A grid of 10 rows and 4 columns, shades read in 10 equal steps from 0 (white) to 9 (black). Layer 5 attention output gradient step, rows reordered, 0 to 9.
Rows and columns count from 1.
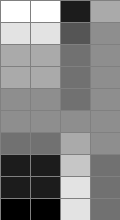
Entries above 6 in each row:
1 0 0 0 0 0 0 2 2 2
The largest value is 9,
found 2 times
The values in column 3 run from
1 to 8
